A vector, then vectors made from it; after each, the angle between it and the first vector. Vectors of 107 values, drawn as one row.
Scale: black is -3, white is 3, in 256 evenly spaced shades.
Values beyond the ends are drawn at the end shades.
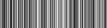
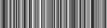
partly aligned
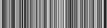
partly aligned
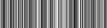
nearly parallel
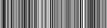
partly aligned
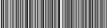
orthogonal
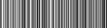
orthogonal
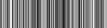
nearly opposite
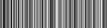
partly aligned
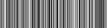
partly opposed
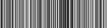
partly opposed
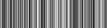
nearly parallel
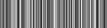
orthogonal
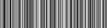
partly aligned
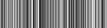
orthogonal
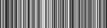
orthogonal
